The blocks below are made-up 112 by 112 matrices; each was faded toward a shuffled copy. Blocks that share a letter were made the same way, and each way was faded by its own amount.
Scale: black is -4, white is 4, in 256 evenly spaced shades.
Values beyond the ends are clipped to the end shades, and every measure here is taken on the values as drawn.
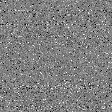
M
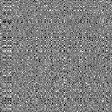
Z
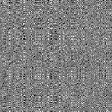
Z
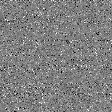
M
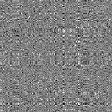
Z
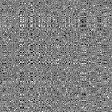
Z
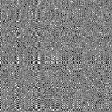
Z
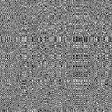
Z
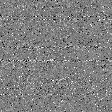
M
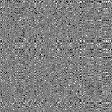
Z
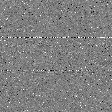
M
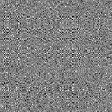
Z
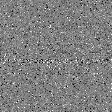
M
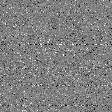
M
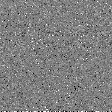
M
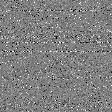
M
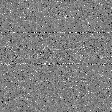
M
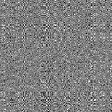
Z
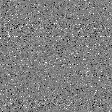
M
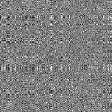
Z
